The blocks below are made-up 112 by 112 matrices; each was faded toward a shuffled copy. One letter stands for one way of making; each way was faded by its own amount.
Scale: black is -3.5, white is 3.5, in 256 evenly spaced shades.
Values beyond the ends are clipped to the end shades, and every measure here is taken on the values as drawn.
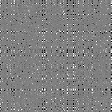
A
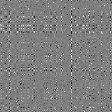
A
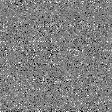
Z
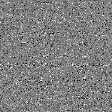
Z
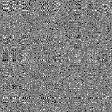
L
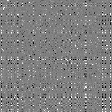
A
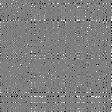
A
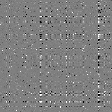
A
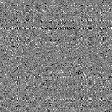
L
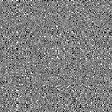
L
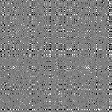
A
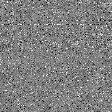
Z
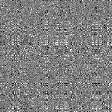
L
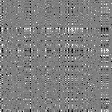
A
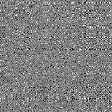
L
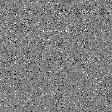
Z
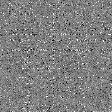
Z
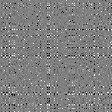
A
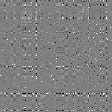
A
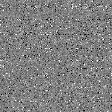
Z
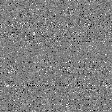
Z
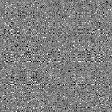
L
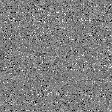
Z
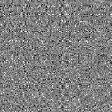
L
